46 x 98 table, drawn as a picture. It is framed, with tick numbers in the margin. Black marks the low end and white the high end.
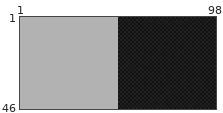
The table splits into one row of 2 panels. Panel 1,1: high, flat. Panel 1,2: very low, checkered, faint in contrast.
